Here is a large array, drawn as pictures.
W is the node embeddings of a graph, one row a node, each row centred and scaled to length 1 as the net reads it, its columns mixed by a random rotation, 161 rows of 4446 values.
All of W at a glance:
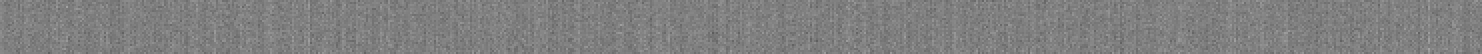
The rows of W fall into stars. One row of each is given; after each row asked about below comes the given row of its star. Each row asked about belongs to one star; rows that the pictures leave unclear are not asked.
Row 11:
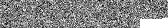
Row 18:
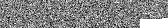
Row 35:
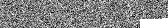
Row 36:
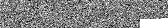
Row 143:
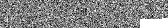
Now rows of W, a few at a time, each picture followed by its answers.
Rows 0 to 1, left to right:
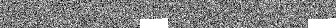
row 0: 36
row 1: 143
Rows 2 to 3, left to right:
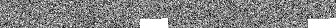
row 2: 36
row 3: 143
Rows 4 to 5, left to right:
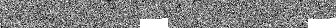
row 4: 18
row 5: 36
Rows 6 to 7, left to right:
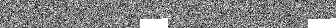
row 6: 143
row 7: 35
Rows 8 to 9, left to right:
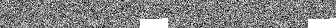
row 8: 11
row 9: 35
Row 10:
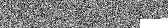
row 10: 143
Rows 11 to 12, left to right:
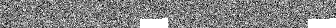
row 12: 18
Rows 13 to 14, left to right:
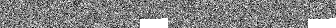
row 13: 36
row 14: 18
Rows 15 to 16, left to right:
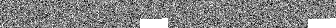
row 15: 143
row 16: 36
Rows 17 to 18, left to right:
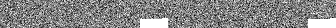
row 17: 11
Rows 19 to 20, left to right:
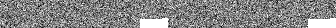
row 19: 11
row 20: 18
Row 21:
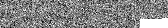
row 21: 11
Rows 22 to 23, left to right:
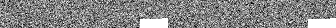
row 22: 36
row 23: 35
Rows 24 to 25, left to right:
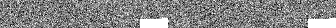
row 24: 143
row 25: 143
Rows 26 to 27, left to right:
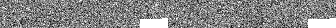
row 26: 18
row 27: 36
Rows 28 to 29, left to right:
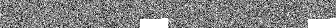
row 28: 36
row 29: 11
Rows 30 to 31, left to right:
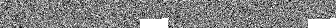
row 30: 35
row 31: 11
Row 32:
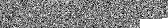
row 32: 18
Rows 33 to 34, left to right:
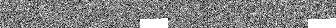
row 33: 36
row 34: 143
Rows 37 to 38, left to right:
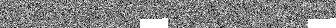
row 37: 35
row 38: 18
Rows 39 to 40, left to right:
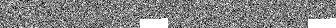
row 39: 18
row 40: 35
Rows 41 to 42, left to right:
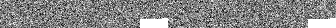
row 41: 35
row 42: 18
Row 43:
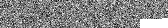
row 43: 143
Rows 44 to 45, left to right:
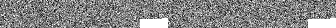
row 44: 143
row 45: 35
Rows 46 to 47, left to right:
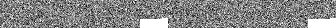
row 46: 143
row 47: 35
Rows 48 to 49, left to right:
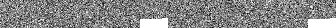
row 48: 36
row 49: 143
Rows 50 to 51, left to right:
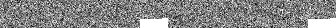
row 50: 35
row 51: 11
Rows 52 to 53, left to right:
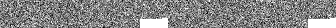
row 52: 11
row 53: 143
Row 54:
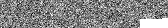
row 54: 35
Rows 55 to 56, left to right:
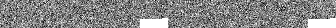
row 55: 11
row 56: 18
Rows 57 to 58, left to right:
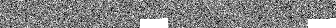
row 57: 36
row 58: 18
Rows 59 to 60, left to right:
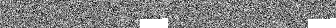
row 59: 143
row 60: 35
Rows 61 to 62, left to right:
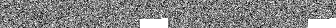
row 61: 143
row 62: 18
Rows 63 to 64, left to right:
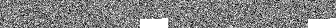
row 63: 143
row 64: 18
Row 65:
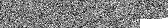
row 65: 143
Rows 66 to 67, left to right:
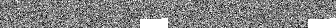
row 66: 143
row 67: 36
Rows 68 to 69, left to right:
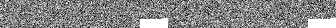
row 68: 36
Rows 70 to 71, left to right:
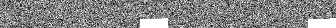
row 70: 35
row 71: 18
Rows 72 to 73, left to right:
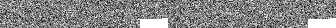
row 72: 18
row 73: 18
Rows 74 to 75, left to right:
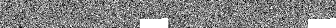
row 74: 36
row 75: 11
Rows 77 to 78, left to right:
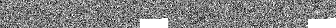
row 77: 18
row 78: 143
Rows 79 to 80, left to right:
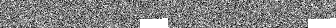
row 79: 35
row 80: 36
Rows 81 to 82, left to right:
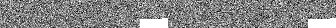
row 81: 18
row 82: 36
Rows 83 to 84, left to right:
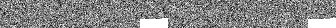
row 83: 18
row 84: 11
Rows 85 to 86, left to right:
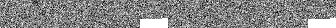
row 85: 36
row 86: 143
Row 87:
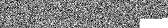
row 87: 35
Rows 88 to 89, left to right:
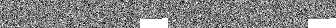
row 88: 11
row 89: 143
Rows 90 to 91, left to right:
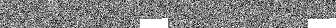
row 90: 18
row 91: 36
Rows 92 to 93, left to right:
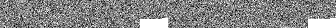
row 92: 36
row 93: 35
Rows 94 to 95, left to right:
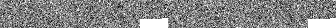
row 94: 35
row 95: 35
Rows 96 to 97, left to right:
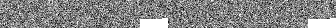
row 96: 18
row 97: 18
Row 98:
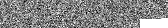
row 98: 18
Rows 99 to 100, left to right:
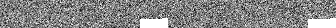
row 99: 36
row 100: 11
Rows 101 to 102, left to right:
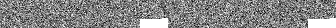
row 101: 18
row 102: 35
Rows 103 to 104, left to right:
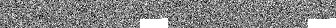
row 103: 143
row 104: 143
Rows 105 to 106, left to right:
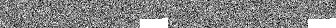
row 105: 11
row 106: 11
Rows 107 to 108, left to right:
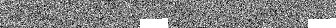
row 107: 35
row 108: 36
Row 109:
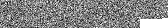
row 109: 35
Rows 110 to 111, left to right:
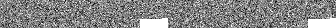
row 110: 18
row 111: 18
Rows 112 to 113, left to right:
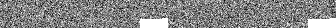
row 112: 11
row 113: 18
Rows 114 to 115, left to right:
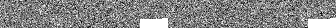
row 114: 36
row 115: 36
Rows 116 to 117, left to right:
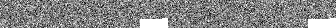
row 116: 11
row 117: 143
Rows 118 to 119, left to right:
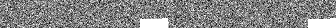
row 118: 11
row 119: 11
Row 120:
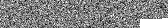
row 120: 18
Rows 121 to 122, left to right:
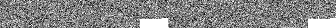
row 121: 18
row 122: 11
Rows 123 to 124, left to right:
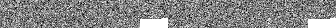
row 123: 18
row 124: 11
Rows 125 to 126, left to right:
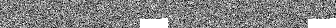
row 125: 18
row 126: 35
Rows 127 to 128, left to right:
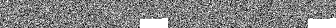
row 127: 36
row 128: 36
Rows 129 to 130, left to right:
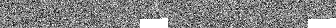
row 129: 143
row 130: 18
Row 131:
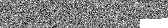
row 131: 143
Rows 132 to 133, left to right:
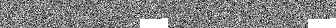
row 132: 18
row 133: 35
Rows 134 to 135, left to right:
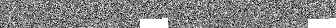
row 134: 35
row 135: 18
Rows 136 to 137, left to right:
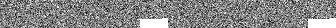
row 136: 18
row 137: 18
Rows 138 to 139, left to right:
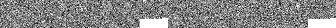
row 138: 35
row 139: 35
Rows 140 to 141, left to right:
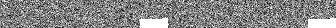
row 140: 11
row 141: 35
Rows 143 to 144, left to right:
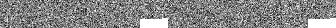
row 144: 143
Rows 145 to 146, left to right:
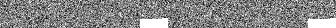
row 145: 18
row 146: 11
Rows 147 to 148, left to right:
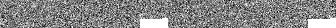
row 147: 11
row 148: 143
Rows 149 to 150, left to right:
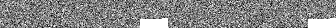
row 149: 11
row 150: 36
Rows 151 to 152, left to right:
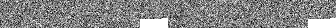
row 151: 36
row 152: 11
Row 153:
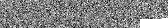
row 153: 18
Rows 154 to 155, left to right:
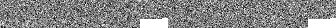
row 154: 11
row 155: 35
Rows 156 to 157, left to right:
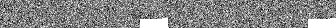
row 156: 143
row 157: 36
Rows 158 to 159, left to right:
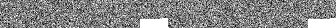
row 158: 143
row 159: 11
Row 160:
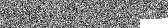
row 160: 11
